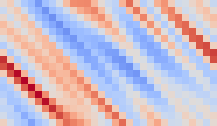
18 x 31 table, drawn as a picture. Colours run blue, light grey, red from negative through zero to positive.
There is no overall slope. The halves do not mirror each other. The grain runs diagonally down to the right. The bottom right is the smoothest part. No row or column stands out.
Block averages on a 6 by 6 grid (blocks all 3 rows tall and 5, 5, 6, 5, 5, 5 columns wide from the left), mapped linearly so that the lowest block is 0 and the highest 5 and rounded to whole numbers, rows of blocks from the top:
2 1 4 3 4 3 / 4 1 1 2 3 4 / 3 4 0 1 1 4 / 5 4 2 0 1 2 / 3 5 4 2 2 2 / 1 5 4 3 3 3
